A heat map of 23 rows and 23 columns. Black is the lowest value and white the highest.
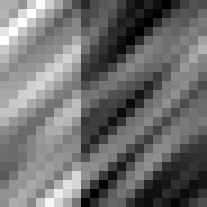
Grain: diagonal, up to the right. Roughest part: bottom middle. Seam: vertical, 40% of the way across, the left part higher.
